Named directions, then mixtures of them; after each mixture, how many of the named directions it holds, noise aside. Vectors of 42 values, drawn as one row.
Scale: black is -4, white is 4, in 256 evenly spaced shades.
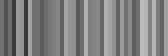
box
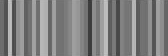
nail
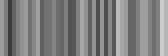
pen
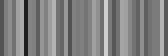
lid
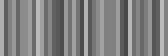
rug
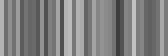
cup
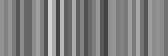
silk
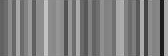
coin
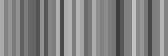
one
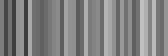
one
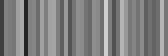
one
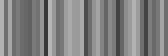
two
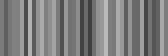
three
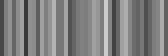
one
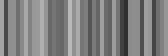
three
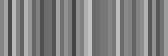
two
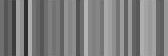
one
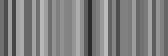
one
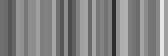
two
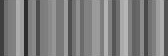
one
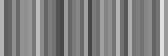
two
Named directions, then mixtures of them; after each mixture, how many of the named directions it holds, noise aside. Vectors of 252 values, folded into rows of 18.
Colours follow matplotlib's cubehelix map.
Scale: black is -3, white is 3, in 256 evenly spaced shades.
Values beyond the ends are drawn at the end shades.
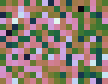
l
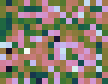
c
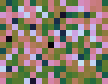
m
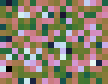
three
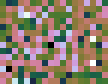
three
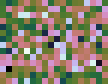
three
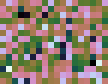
three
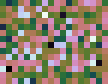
three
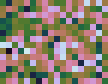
one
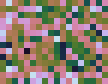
one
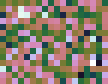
two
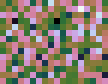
two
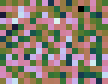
one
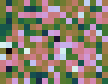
one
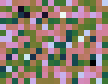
two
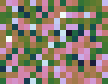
one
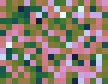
three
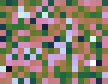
three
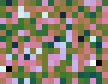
three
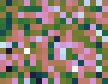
one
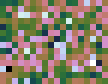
three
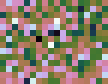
three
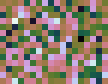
one
